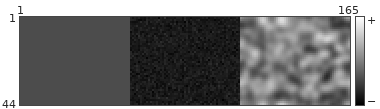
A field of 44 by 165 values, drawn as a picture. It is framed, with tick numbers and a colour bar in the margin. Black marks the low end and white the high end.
The table splits into one row of 3 panels. Panel 1,1: low, flat. Panel 1,2: very low, fine-grained, faint in contrast. Panel 1,3: middling, blotchy, strong in contrast.
